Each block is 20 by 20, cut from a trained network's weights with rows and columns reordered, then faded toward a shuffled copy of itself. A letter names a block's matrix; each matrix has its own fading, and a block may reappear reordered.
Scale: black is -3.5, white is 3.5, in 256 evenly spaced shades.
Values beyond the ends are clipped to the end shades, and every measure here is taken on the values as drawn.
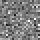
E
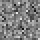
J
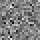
E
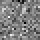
E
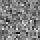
J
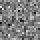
J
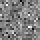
J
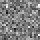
E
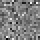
E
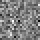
E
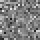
E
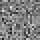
J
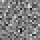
E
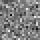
E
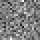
E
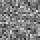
E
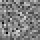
J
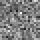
J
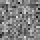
J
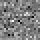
E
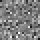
E
